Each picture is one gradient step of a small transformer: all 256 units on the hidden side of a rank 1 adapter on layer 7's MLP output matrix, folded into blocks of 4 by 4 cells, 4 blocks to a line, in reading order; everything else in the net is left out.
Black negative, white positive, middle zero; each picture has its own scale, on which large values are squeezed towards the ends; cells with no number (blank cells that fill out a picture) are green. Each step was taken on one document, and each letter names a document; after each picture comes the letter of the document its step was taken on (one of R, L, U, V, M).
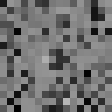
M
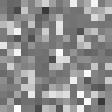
M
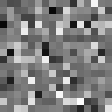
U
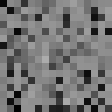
M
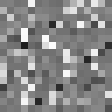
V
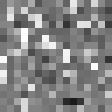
V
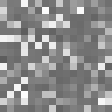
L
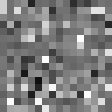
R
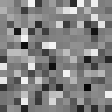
V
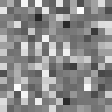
L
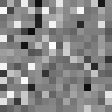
L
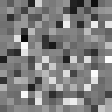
V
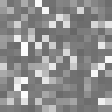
L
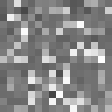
U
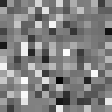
L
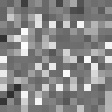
V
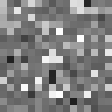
R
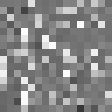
V
